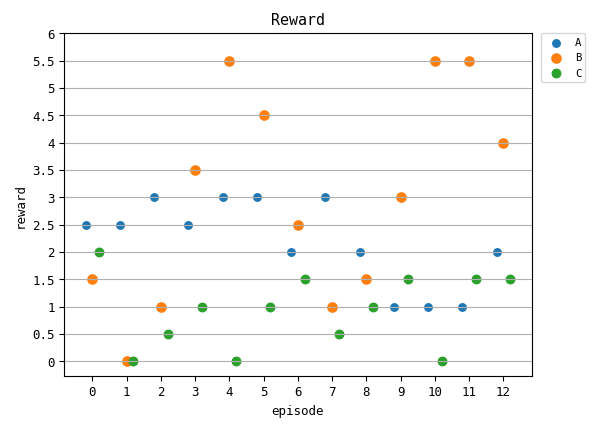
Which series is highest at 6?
B
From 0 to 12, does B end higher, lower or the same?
higher
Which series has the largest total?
B
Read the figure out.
Title: Reward
x-axis: episode, ticks 0 1 2 3 4 5 6 7 8 9 10 11 12
y-axis: reward, ticks 0 0.5 1 1.5 2 2.5 3 3.5 4 4.5 5 5.5 6
Legend: A, B, C
Values:
A: 2.5 2.5 3 2.5 3 3 2 3 2 1 1 1 2
B: 1.5 0 1 3.5 5.5 4.5 2.5 1 1.5 3 5.5 5.5 4
C: 2 0 0.5 1 0 1 1.5 0.5 1 1.5 0 1.5 1.5
